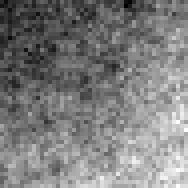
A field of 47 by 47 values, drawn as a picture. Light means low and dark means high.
The top left is the ninth with the highest average. No regular stripes run through it. There is an overall slope up to the top left. The bottom right is the ninth with the lowest average. Overall the values sit about 50% of the way up the scale.
